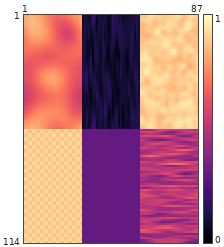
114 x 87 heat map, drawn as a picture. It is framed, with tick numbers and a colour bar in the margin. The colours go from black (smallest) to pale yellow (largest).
The table splits into 2 rows of 3 panels. Panel 1,1: high, smooth. Panel 1,2: very low, streaked downward, faint in contrast. Panel 1,3: very high, blotchy, faint in contrast. Panel 2,1: very high, checkered, faint in contrast. Panel 2,2: low, flat. Panel 2,3: middling, streaked across.
